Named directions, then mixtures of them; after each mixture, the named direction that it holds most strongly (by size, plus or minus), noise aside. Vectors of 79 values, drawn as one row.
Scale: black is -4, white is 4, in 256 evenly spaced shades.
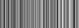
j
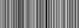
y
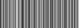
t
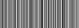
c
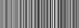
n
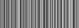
j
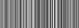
n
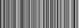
j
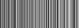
j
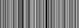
y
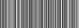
c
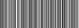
c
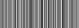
c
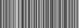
t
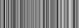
j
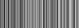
j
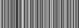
t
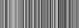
n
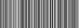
t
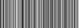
t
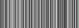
t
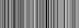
y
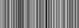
y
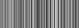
n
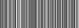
c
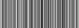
c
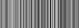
n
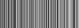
j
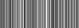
y
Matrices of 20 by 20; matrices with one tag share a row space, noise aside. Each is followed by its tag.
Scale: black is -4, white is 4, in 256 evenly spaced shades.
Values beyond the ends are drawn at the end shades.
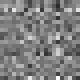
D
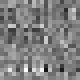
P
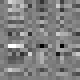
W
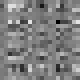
W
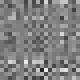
P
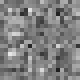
W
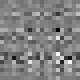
D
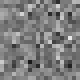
D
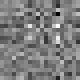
D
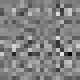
D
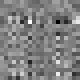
W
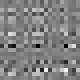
P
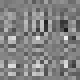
P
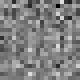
D
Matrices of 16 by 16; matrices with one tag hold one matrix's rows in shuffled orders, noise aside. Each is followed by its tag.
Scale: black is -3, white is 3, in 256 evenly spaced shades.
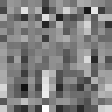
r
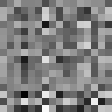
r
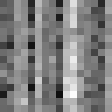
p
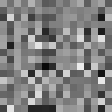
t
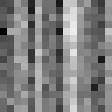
p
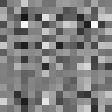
r
